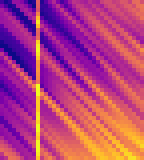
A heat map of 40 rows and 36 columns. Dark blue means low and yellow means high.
Histogram: bell-shaped. Ninth with the lowest average: top left. Ninth with the highest average: bottom right. Slope: up to the bottom right. Odd lines: column 10.
